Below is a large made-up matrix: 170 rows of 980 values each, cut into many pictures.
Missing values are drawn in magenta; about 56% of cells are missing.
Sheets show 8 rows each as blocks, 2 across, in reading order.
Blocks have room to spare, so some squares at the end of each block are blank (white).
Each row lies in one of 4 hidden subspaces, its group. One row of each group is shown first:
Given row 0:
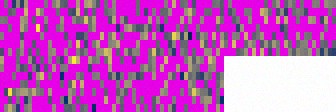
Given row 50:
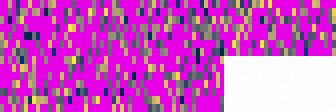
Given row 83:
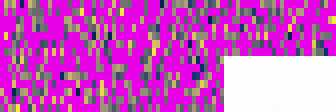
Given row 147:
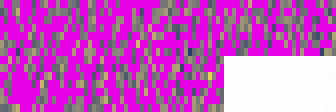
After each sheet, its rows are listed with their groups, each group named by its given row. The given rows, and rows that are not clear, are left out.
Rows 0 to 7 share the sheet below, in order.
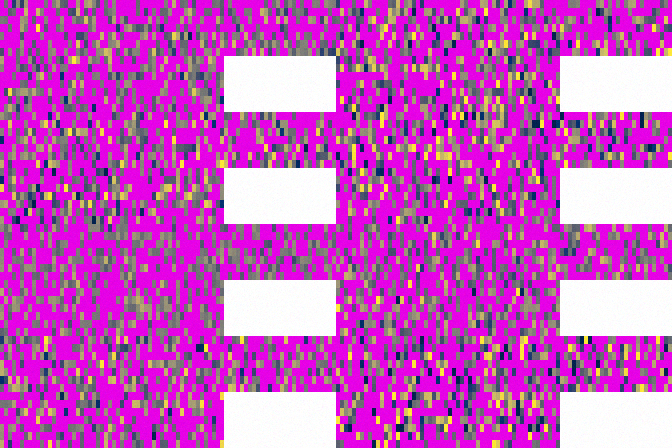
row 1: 0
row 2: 50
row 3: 83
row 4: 147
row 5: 0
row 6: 83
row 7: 147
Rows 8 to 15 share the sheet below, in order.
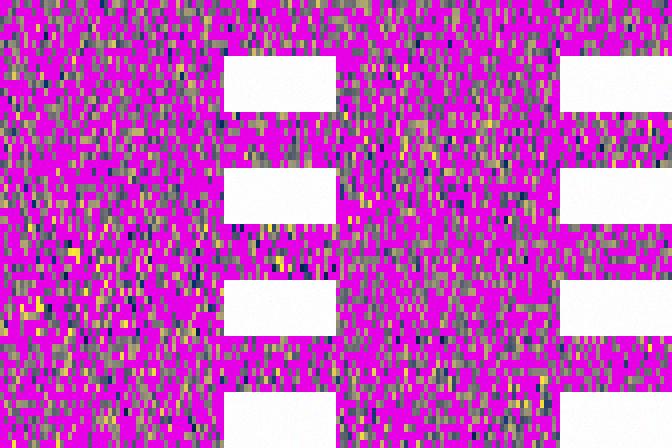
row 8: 0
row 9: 0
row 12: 50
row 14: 147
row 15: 50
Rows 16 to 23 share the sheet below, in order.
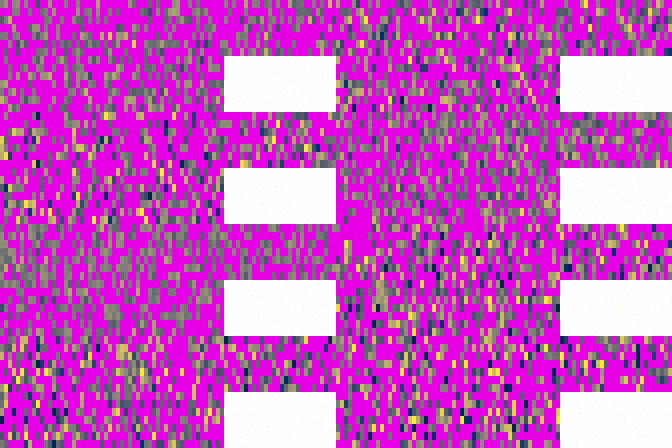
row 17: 0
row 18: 50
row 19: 0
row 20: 0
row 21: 50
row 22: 0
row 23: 147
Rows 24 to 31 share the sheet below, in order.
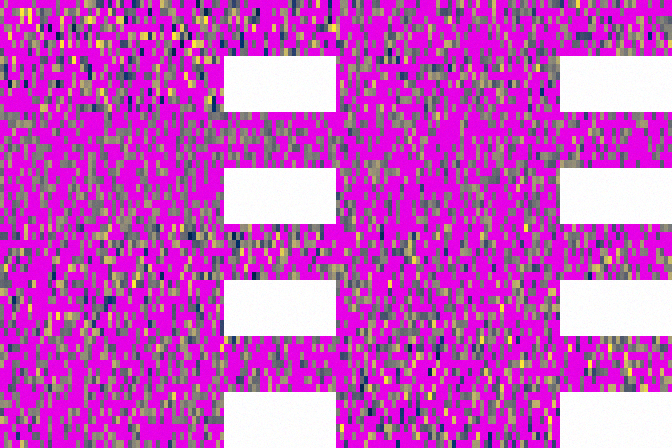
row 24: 0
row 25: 83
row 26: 147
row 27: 0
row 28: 50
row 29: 50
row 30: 50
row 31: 147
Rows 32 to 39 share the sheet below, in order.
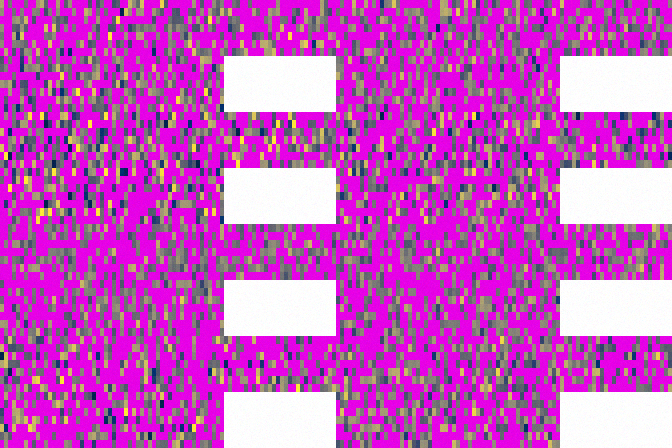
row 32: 83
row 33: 83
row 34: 50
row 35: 83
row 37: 83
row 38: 147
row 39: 147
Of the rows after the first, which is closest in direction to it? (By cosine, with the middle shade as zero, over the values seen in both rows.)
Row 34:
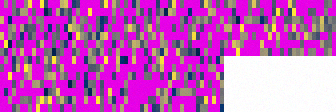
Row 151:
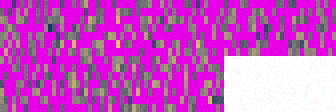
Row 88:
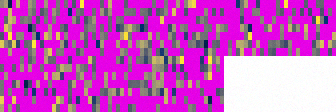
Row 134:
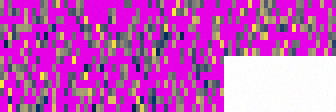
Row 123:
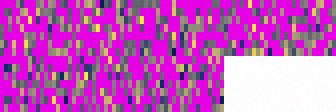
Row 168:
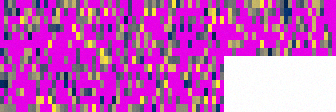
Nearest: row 168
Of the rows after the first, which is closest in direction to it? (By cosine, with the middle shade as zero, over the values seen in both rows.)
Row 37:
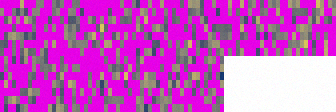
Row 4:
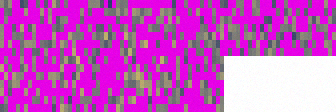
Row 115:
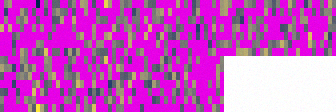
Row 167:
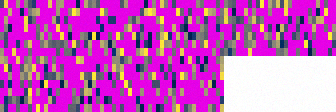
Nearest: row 167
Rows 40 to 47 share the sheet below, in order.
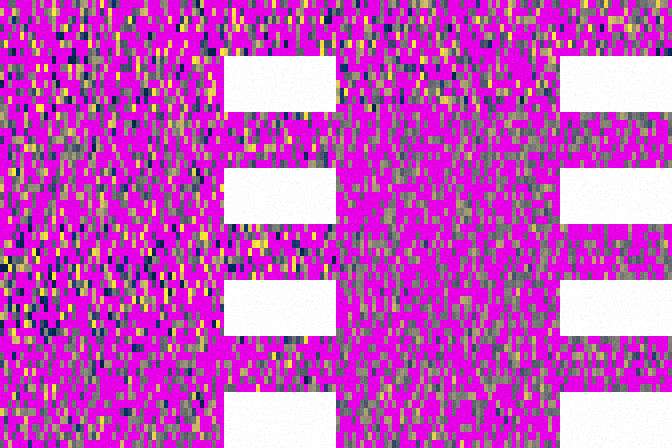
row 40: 0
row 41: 0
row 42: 83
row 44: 50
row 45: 0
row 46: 83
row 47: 83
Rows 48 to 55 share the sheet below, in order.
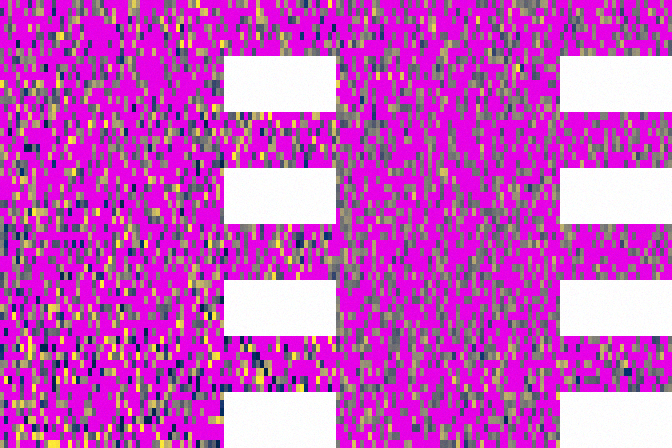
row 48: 0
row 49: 0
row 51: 50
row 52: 83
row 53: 147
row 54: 50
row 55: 83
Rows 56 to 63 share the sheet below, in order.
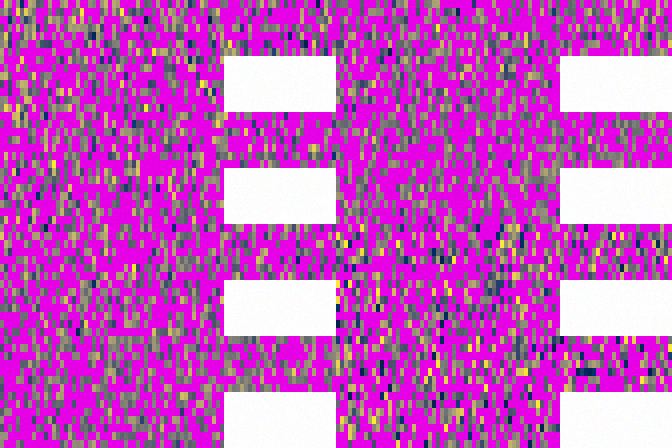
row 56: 83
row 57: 83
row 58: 83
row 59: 0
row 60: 147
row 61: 147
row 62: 147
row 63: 83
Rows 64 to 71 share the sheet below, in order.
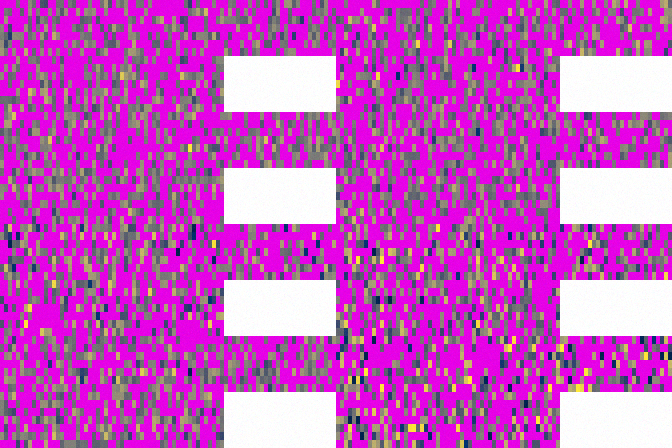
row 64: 147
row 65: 0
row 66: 0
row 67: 0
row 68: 50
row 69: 0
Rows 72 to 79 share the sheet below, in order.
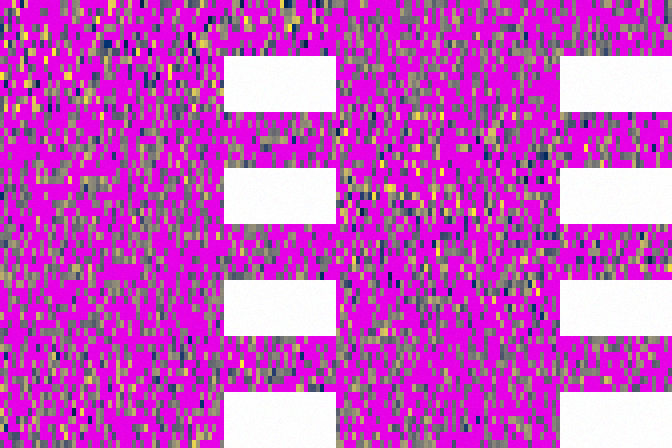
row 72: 83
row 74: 0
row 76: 147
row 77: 83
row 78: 147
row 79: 147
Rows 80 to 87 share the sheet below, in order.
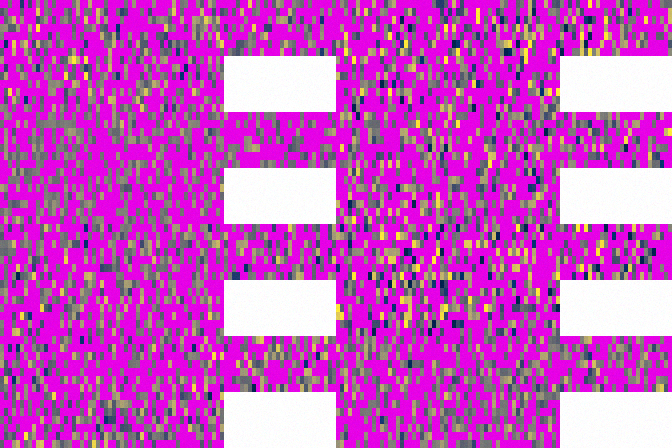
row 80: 0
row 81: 0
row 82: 83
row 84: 147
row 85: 50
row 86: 50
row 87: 0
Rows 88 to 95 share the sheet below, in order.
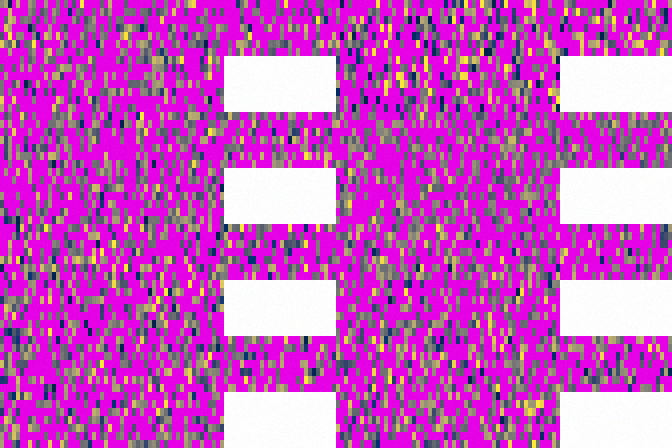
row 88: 50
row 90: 83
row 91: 147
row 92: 83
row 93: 0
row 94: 83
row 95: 50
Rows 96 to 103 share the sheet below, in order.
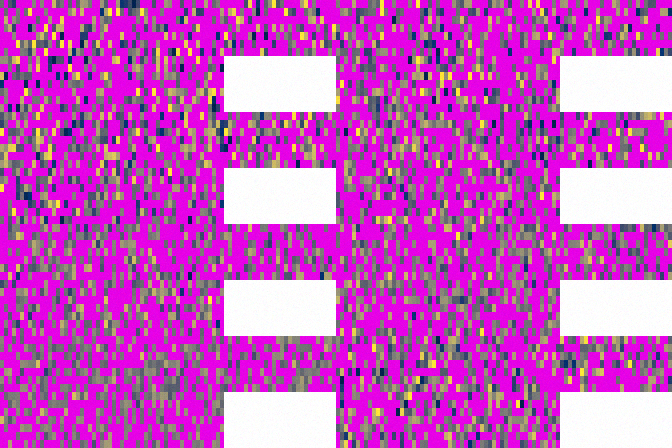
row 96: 0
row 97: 50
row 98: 147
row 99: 50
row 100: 147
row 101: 83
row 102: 0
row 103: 0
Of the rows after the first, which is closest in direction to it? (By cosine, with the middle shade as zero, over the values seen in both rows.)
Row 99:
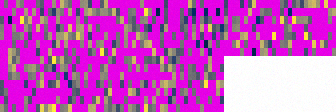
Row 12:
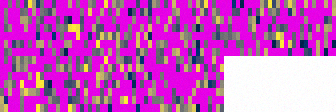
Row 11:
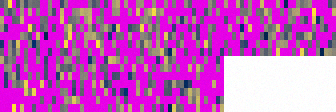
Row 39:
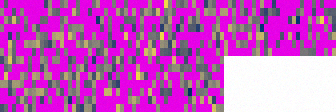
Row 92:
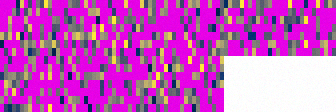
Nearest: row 12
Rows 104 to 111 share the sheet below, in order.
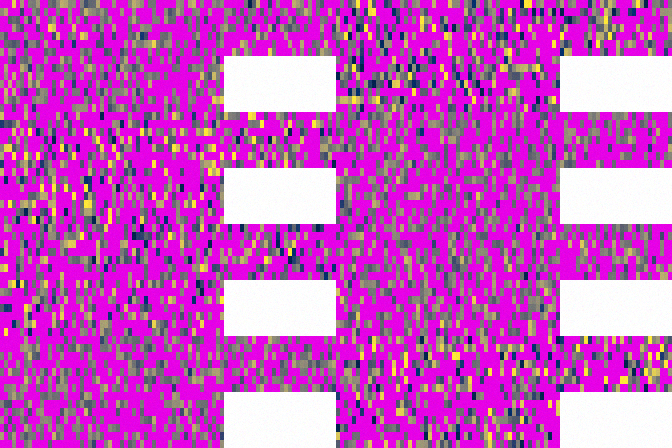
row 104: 0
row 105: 147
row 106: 0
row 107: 147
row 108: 83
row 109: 147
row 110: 0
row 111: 147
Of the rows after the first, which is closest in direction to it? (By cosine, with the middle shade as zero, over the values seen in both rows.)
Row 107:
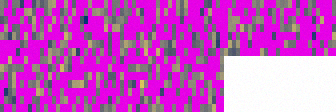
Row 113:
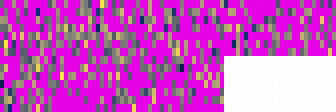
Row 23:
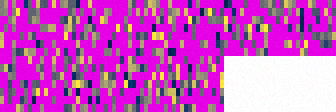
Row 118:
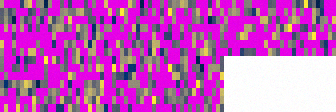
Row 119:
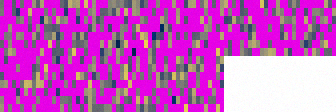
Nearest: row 23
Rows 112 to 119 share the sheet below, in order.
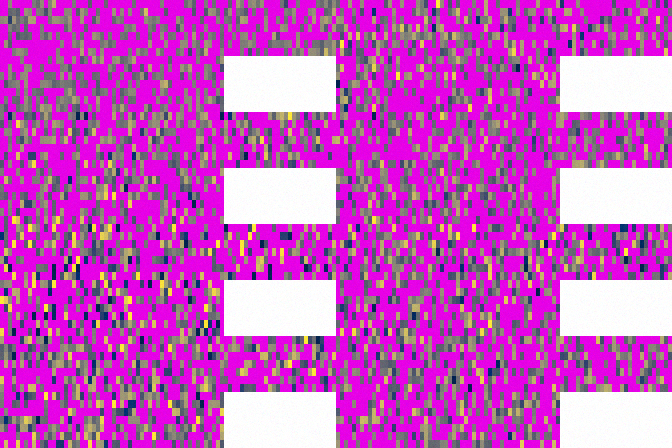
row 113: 0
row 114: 147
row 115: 50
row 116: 50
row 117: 83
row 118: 83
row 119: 147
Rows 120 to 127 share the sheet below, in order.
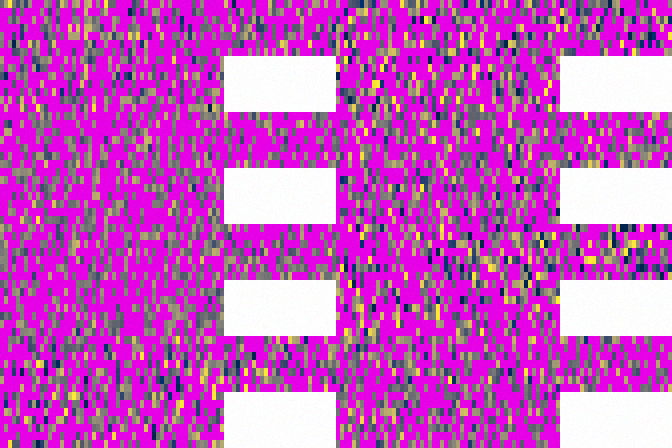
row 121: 147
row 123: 0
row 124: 147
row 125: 83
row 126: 0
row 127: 0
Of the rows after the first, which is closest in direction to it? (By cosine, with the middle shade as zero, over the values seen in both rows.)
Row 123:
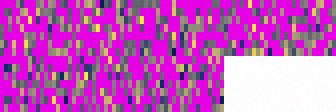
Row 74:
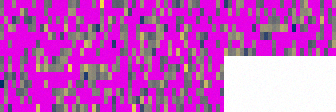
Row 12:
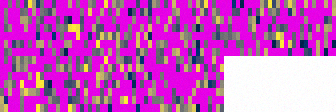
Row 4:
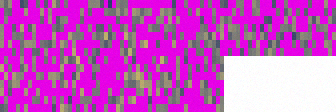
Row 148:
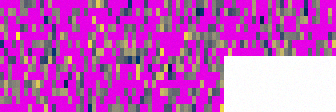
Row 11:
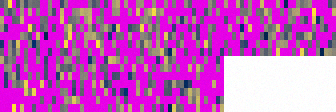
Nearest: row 148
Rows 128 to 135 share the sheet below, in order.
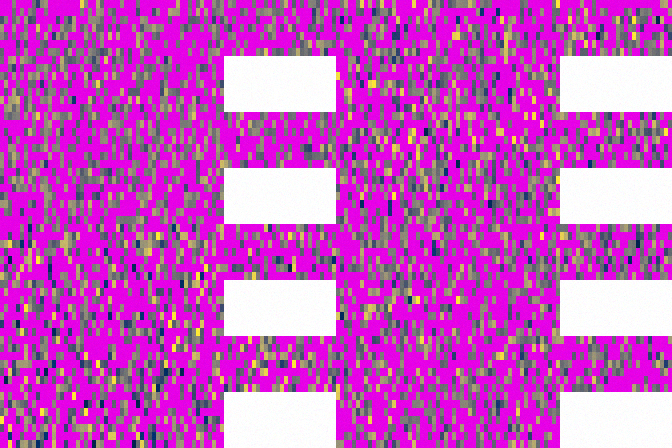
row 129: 147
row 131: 0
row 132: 50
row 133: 147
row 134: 0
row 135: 147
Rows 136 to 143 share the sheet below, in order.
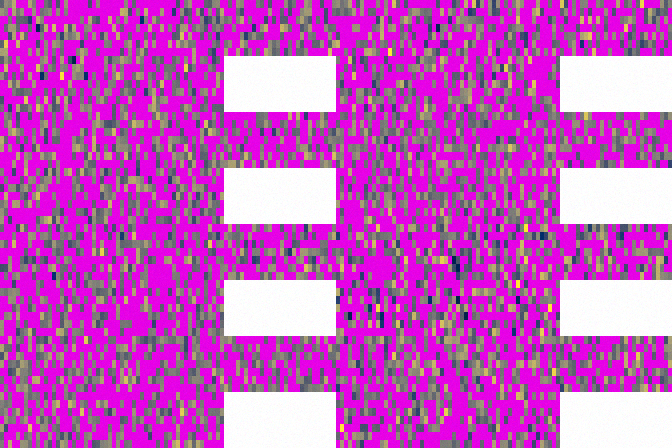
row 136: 0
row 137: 83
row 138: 83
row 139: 0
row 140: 83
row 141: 147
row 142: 147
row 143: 147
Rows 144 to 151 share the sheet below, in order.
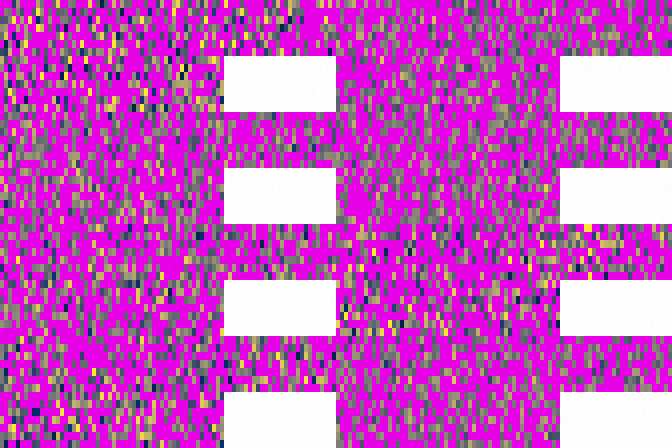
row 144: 0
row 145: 83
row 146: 147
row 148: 83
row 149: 0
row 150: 83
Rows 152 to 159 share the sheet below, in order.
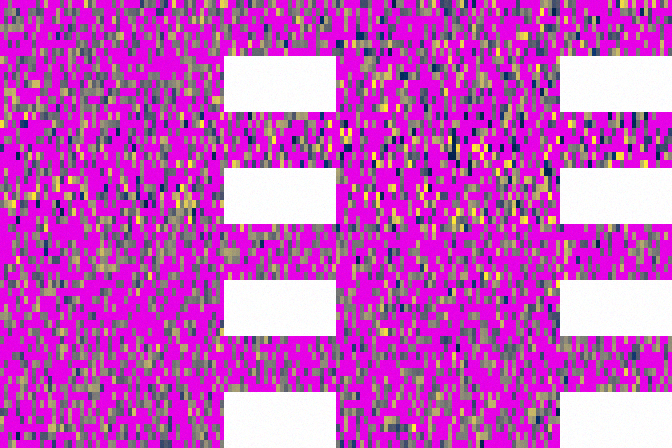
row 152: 147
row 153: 83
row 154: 147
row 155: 147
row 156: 83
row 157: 83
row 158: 50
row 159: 83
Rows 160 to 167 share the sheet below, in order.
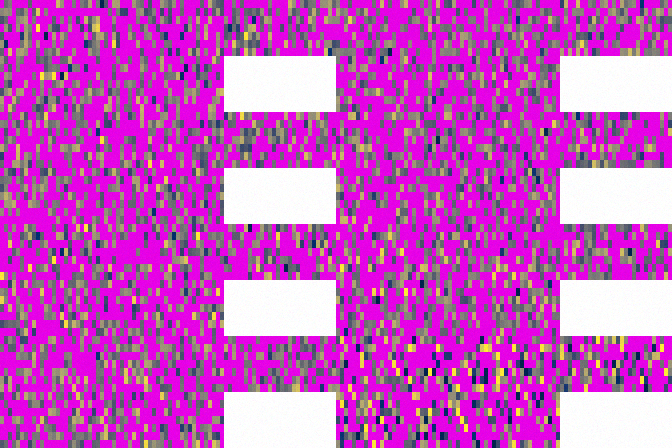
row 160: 0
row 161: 83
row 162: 83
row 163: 83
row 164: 147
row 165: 0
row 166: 147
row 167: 147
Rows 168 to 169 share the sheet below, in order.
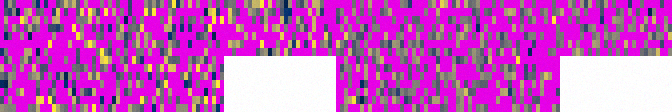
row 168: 50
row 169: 50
